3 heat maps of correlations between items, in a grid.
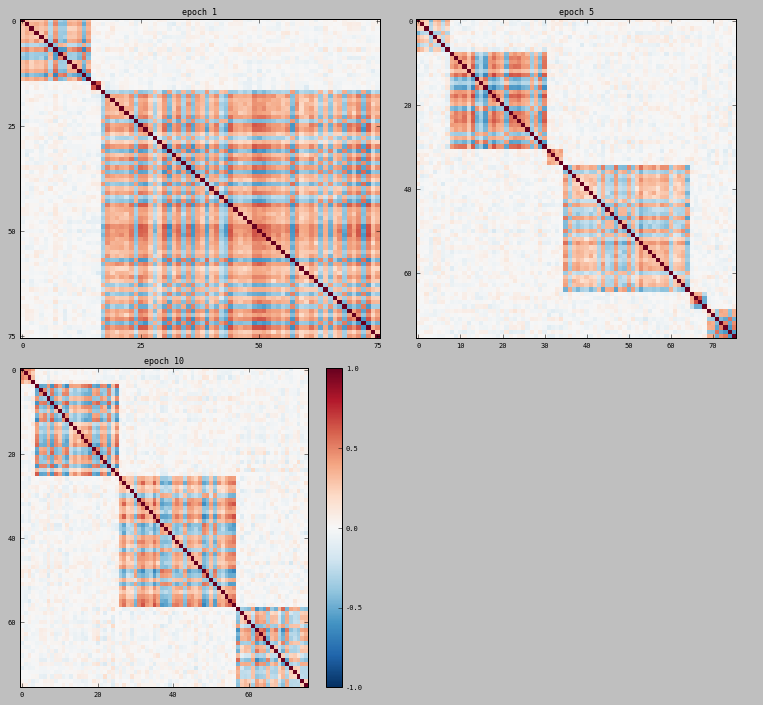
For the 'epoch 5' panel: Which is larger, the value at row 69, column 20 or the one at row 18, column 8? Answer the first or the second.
the second
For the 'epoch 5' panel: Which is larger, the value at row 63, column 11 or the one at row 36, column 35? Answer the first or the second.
the first
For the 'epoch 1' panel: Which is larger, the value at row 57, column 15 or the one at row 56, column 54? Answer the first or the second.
the second
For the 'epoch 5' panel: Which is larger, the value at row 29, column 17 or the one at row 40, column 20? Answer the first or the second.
the second
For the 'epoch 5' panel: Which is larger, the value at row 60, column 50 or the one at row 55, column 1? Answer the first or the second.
the second
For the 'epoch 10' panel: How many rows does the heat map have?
76
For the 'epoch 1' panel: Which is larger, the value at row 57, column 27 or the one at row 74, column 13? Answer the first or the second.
the second
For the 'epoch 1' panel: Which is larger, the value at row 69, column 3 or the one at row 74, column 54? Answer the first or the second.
the second
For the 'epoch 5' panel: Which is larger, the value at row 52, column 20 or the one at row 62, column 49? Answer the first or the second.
the first
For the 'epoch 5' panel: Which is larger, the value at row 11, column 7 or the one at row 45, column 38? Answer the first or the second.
the first
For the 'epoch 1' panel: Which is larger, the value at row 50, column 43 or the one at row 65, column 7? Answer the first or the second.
the second
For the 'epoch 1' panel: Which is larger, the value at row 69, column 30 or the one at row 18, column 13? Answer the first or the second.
the first
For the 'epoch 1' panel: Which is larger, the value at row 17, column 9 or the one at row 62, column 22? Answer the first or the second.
the second
